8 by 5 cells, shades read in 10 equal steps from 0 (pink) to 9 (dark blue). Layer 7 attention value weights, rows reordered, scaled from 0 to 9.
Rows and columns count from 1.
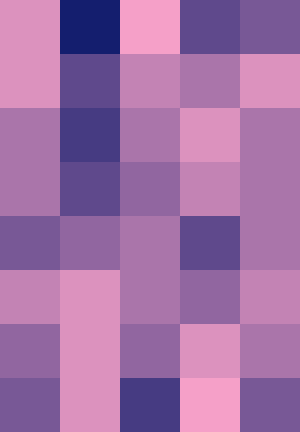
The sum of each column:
24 35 26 23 25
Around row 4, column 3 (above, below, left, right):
3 3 6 2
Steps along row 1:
up down up down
